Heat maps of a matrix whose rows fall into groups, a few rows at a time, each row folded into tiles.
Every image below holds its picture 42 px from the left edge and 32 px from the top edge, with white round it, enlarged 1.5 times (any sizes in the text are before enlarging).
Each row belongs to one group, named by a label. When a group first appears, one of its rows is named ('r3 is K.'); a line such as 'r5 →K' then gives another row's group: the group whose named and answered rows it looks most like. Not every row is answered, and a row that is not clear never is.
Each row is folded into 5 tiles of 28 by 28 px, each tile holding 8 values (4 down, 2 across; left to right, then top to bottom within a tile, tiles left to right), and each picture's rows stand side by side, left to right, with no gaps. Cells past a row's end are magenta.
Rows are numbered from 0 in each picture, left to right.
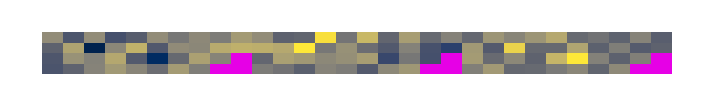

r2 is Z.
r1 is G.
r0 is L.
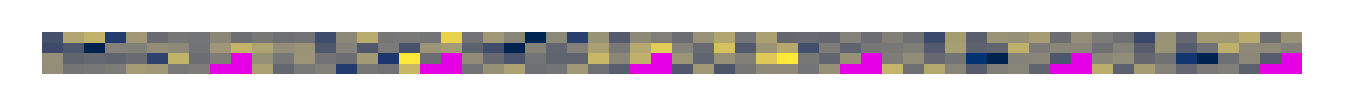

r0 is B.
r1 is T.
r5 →L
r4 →L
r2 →B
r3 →Z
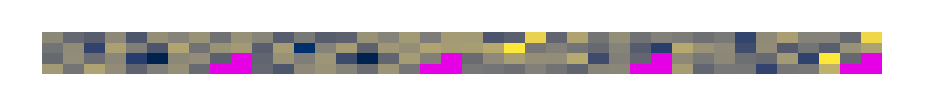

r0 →L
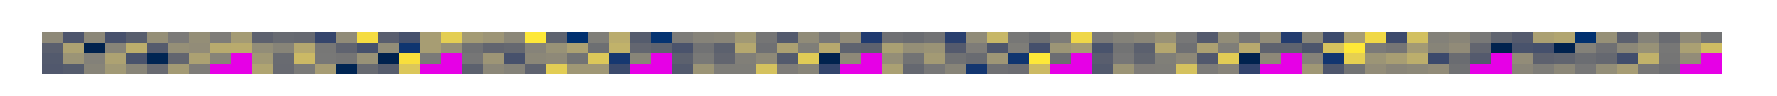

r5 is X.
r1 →T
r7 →B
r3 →X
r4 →T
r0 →L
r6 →G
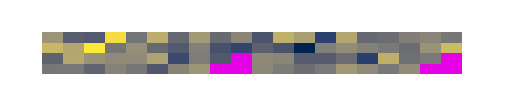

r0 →G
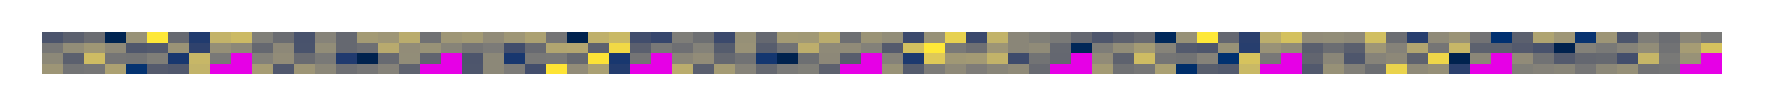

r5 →T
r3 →L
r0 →T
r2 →X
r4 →G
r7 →B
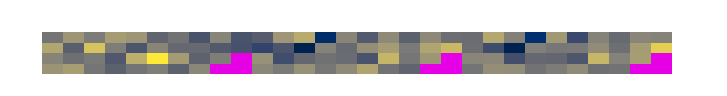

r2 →B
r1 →B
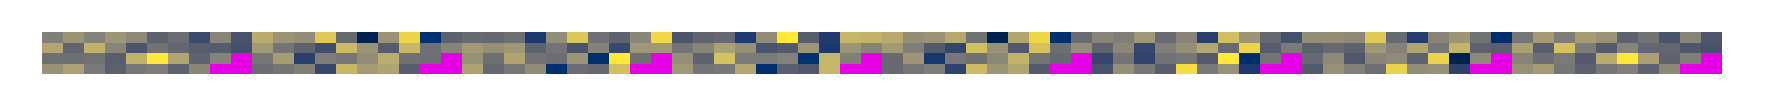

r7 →Z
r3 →T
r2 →T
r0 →Z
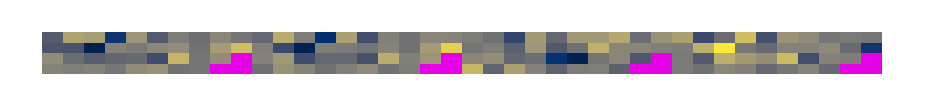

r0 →B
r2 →L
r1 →B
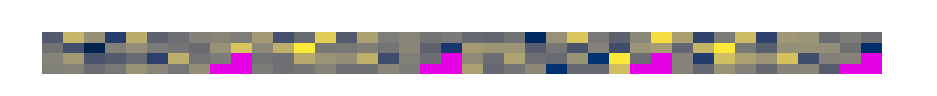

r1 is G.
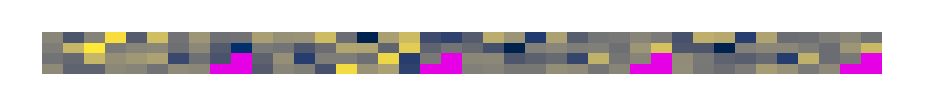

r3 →B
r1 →X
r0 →G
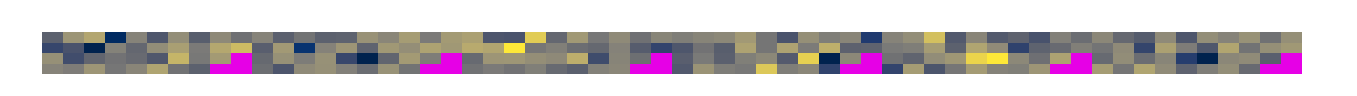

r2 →G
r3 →X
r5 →L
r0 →B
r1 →L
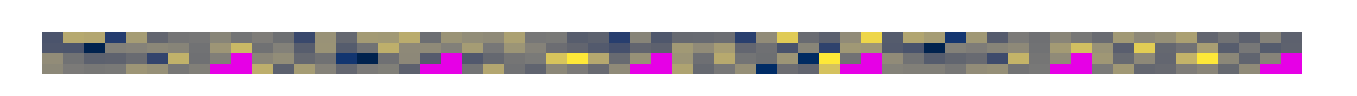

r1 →L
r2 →Z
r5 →Z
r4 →B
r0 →B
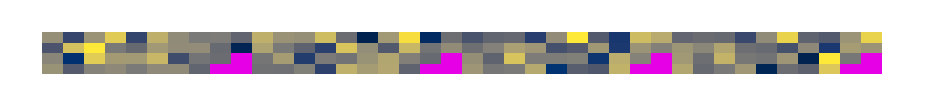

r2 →T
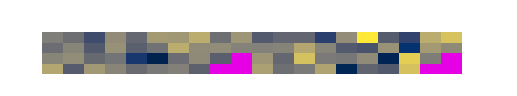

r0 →L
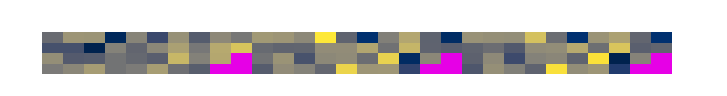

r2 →X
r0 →B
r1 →X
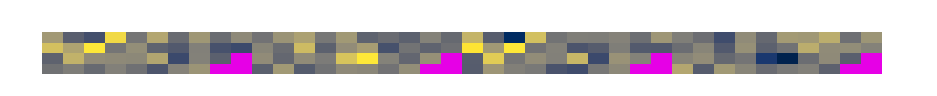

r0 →G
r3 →L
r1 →Z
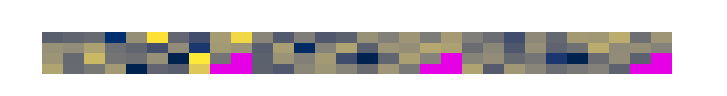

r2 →L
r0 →T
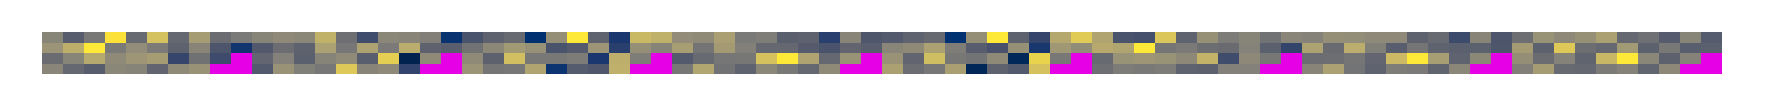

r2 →T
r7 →Z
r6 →Z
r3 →Z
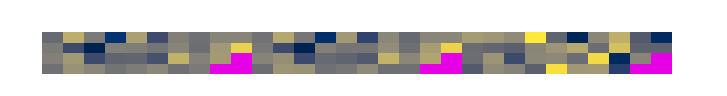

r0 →B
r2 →X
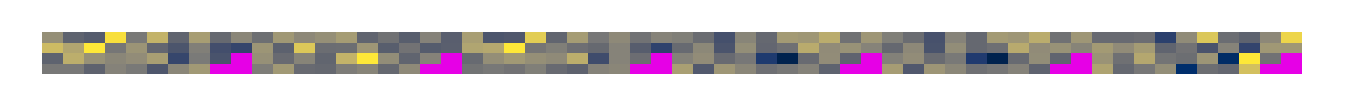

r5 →T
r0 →G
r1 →Z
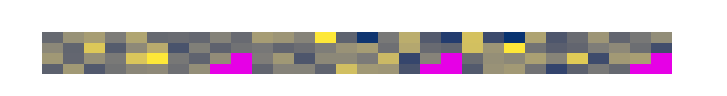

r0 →Z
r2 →G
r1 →X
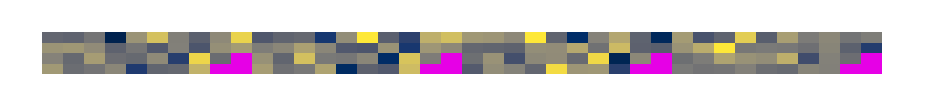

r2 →X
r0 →T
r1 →T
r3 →G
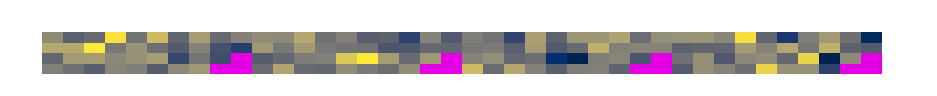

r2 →L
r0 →G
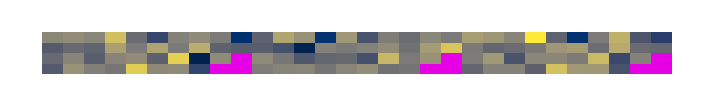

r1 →B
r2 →X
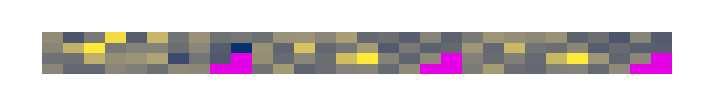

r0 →G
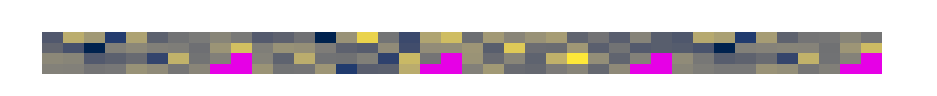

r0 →B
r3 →B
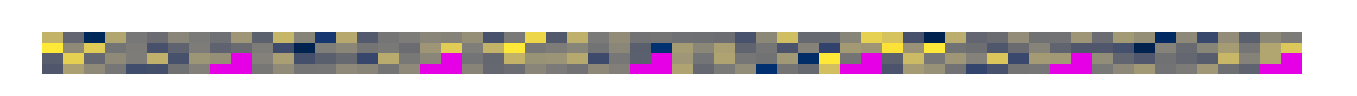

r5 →B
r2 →G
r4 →G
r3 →T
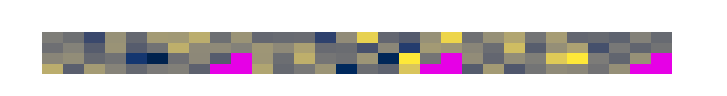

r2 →Z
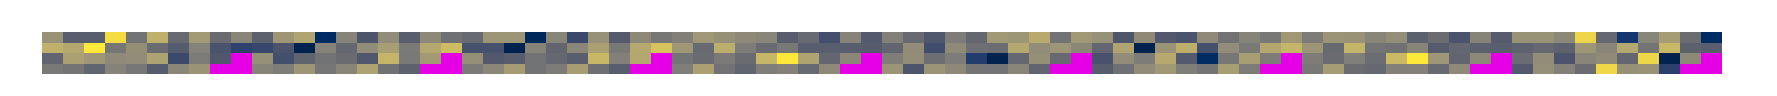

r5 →L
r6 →Z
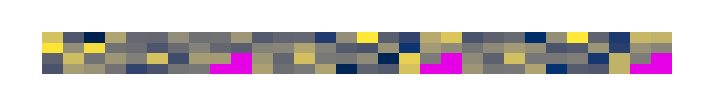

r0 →G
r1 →T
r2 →T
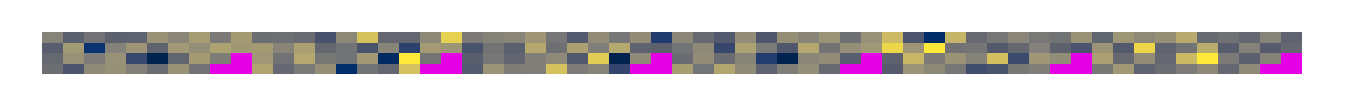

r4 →G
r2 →X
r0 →L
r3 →L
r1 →T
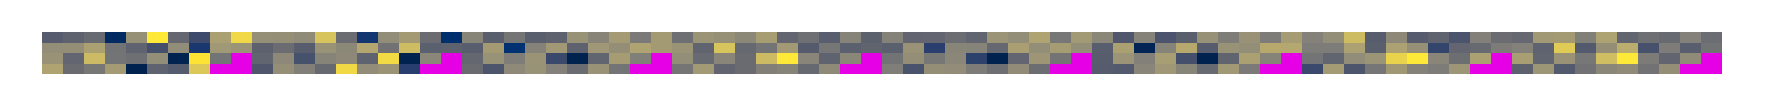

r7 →Z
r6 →Z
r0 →T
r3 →Z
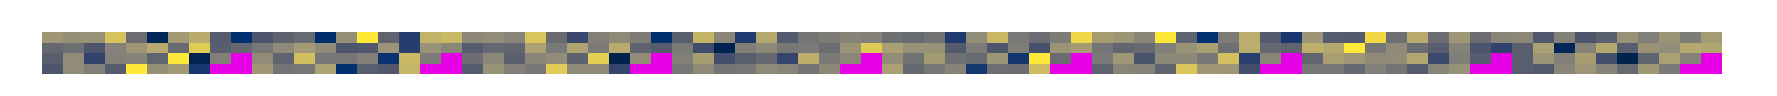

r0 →X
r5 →X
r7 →L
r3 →B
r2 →X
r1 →T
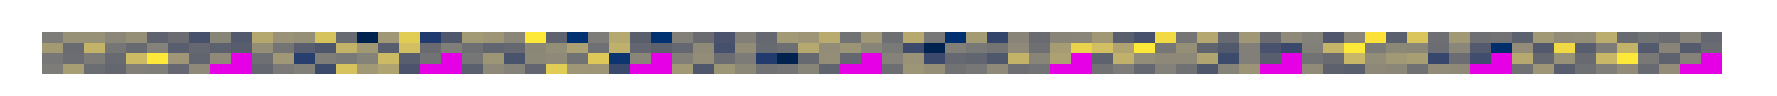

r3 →L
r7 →Z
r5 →G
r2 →X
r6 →G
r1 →X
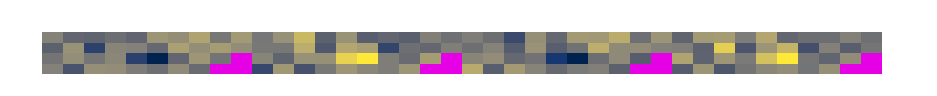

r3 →Z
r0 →L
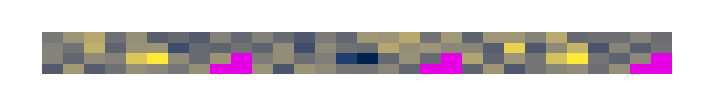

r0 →Z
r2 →Z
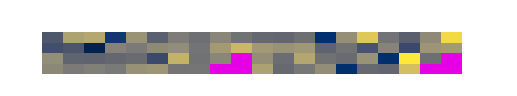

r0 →B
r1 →T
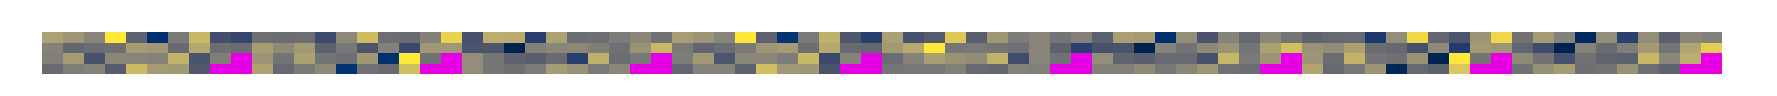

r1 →T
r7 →B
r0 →X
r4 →G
